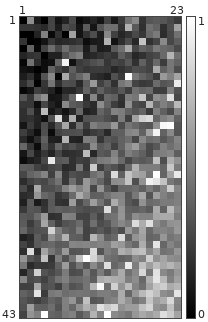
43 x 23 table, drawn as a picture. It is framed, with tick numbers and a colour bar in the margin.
Slope: up to the bottom right. Mirror symmetry: none. Ninth with the lowest average: top left. Grain: fine.
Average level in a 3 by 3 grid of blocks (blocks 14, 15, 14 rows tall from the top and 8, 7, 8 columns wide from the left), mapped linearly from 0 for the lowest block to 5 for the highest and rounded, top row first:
012 | 124 | 245
